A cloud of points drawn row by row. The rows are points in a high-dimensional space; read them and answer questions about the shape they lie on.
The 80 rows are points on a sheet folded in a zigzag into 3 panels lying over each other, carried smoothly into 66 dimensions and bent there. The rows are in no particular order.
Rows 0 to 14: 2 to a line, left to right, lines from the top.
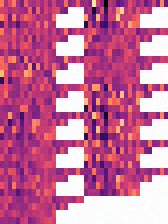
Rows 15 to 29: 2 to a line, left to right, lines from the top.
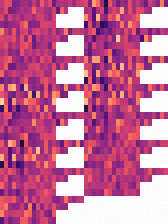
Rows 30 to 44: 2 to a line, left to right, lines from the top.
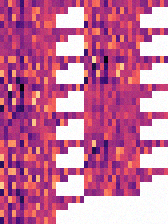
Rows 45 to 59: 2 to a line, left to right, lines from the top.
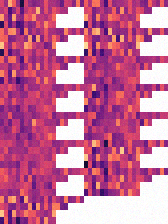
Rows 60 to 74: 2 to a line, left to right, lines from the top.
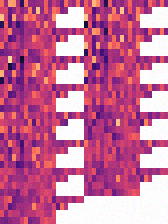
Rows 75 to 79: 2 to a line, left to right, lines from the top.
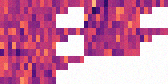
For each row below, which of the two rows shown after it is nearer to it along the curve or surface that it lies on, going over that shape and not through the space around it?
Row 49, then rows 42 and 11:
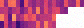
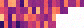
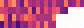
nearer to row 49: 11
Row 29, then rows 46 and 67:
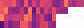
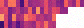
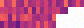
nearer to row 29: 46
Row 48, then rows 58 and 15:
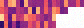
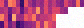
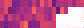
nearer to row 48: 58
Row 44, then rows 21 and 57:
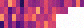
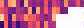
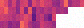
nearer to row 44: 21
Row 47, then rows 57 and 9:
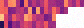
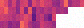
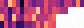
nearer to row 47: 57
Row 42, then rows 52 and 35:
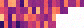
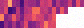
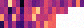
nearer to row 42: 35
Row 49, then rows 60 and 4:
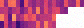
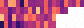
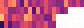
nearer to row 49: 60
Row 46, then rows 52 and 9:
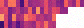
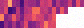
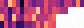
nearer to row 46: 9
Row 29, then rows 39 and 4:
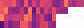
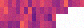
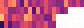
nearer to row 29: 4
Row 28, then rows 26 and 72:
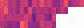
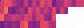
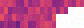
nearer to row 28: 72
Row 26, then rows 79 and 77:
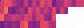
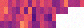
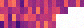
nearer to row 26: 79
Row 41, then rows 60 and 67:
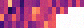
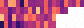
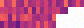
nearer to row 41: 60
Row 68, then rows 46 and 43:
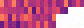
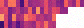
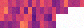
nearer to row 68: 46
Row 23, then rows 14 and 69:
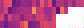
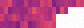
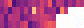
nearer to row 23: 69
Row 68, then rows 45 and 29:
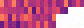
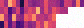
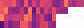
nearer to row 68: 45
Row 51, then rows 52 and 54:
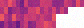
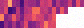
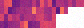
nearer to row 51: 54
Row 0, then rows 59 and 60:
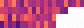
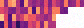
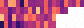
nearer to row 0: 59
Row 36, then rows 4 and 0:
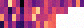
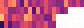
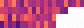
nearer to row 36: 0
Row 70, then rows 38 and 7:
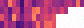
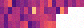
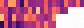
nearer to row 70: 7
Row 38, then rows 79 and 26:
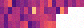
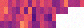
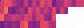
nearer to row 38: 26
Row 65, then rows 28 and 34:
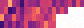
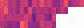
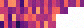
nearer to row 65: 28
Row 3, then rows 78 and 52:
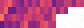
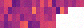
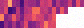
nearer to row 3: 52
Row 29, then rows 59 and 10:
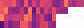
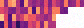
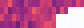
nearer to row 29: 10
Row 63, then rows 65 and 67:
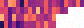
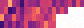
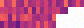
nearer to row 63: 67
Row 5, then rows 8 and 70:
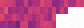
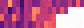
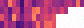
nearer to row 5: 8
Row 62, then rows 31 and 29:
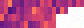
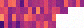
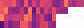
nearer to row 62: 29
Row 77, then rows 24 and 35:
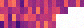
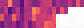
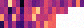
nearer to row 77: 35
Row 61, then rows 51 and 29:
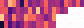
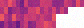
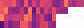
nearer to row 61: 29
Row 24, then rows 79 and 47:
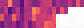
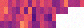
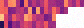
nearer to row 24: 79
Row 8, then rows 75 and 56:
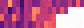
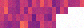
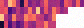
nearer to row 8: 75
